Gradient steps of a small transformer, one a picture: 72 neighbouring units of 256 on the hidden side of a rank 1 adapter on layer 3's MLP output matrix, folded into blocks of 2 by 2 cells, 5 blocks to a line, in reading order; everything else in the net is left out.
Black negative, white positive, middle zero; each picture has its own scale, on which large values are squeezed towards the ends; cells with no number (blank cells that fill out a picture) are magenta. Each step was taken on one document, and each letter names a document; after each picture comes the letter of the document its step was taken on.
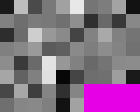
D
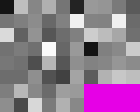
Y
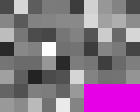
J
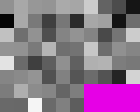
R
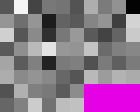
R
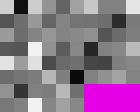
R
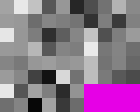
J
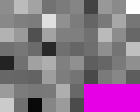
R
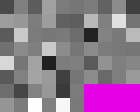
Y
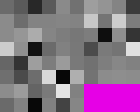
J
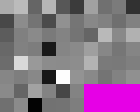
J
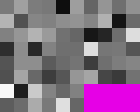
D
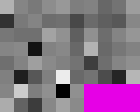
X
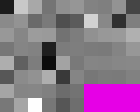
Y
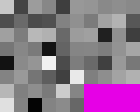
D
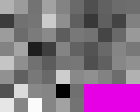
X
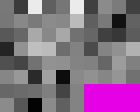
J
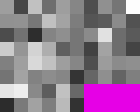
R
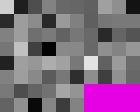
Y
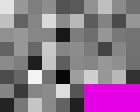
X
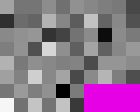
X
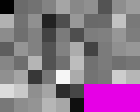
X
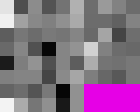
D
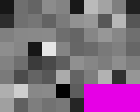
X
